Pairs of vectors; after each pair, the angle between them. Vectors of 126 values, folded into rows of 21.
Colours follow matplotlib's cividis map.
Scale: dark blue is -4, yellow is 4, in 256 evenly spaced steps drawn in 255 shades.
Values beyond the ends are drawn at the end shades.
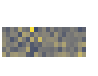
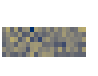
nearly opposite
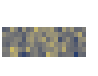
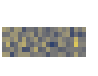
partly opposed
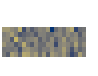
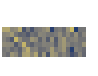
nearly parallel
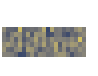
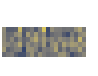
nearly parallel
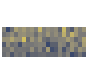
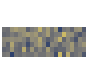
partly aligned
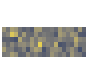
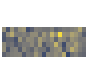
partly aligned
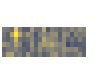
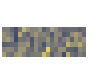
partly opposed
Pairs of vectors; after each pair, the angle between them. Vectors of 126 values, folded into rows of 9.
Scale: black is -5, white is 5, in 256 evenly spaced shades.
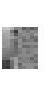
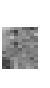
nearly parallel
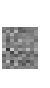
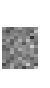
orthogonal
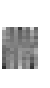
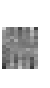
nearly parallel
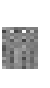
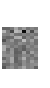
nearly opposite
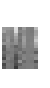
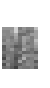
nearly parallel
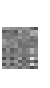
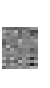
nearly opposite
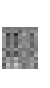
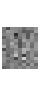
orthogonal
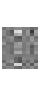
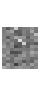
partly opposed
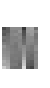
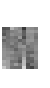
nearly parallel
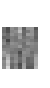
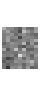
partly opposed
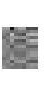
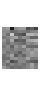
nearly parallel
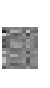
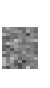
partly aligned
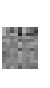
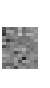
partly opposed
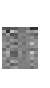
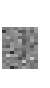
orthogonal
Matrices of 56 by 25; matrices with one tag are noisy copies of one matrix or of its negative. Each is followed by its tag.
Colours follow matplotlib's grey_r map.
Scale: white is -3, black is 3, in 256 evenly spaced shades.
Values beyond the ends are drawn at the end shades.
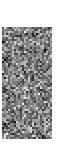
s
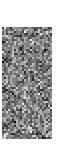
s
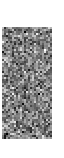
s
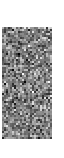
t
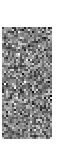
t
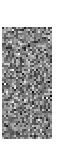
t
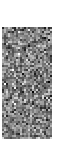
t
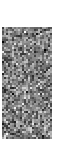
s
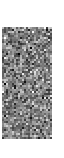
t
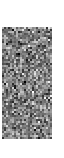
t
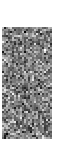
s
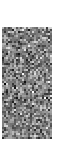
t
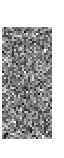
s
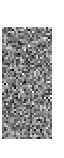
t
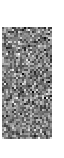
t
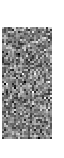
t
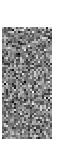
t
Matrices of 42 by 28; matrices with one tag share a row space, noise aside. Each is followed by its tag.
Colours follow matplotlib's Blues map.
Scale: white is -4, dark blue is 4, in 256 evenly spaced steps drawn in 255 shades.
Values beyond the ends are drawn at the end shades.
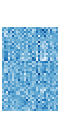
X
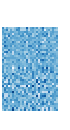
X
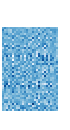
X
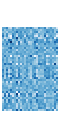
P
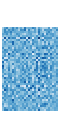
X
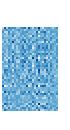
X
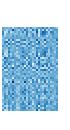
X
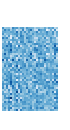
P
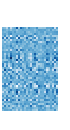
P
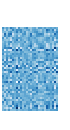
P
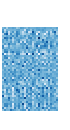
X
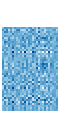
X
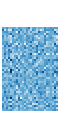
P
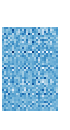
X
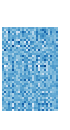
X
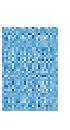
X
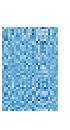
X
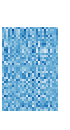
X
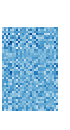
P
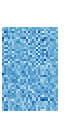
X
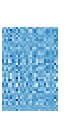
P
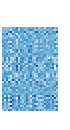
P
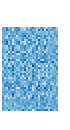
X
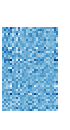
P
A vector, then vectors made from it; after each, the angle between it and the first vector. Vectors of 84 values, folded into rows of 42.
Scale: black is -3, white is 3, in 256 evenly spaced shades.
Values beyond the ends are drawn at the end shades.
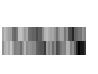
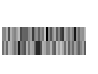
orthogonal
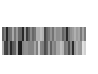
partly opposed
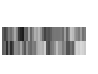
nearly opposite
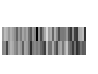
partly aligned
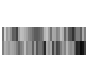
nearly parallel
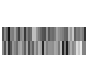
partly opposed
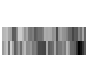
nearly parallel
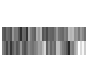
nearly opposite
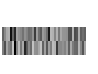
orthogonal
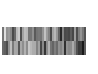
partly aligned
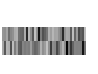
orthogonal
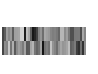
partly aligned
